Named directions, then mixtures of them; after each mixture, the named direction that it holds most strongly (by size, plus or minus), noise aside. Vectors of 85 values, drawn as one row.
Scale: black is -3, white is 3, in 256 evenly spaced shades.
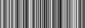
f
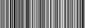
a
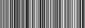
a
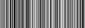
a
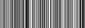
a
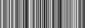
f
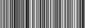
a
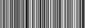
a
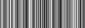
f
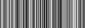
f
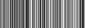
a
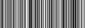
f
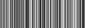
a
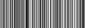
a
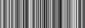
f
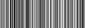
a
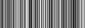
f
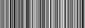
a
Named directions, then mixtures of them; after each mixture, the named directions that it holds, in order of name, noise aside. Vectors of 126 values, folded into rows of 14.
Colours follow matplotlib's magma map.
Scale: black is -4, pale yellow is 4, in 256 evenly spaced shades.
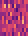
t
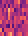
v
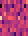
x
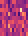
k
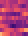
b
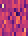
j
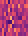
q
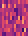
j, t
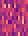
t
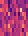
k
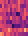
b, j, q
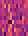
q, t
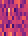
q, v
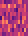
j, t, x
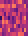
j, t, x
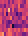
b, q, v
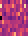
x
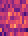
b, v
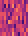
t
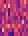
t, v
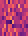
q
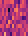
q, t, v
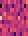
x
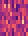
t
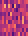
t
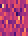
j, t, x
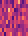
t, v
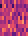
k, t, x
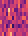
q, v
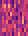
t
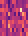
k
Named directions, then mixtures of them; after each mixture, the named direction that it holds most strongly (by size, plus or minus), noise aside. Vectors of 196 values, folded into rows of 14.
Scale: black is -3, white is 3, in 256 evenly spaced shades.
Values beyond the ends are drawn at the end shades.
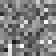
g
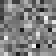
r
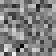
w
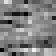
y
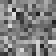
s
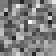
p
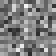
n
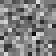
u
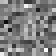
n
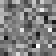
r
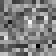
r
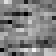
y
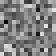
w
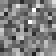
p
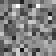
p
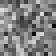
u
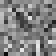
s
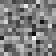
u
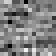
y
